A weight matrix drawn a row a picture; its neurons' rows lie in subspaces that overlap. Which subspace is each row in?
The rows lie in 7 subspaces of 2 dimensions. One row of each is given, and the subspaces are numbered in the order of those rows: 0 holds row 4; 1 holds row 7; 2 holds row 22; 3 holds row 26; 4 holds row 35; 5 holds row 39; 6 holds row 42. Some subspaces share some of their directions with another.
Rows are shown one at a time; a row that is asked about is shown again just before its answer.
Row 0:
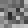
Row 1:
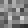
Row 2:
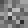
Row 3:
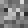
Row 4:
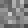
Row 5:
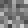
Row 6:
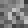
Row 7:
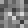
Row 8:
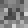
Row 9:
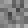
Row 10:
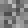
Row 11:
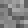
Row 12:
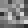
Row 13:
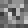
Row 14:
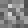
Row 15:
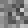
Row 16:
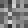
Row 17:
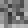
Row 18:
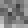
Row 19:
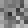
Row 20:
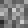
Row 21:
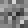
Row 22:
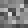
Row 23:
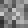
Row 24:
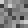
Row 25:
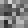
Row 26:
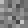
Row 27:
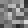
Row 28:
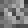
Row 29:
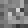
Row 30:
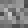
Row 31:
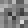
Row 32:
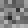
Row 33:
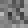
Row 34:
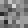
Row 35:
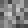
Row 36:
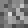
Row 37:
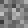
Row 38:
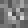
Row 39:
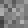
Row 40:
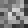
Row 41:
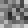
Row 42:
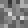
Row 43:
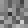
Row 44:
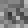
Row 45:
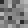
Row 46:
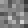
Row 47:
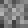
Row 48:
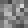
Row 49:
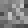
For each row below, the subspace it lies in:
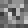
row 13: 2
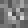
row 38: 6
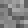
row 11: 6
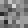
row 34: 4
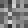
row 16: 0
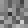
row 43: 3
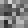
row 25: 4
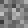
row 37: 5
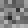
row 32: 1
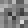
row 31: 1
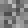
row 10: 4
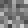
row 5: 0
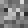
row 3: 2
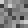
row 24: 6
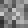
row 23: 5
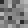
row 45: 3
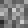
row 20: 5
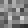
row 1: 1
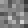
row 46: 3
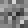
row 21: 1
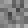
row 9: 0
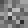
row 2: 3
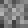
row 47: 5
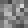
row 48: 4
